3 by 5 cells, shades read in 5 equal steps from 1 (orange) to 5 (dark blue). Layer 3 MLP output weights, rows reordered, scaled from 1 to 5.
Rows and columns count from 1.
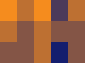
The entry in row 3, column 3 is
2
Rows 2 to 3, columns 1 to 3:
2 3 2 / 3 3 2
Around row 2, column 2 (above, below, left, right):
2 3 2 2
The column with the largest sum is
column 4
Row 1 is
1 2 1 4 2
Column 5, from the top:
2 3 3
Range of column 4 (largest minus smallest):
2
